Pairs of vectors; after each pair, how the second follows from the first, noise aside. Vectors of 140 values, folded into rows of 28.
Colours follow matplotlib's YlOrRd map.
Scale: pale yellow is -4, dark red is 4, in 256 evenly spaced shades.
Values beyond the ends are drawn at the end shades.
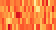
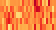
negated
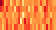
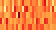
shuffled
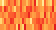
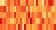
sign-scrambled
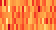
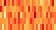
wrapped around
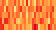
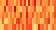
negated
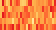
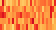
sign-scrambled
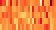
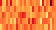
sign-scrambled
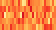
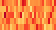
negated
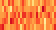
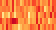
shuffled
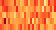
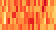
sign-scrambled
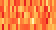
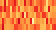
sign-scrambled
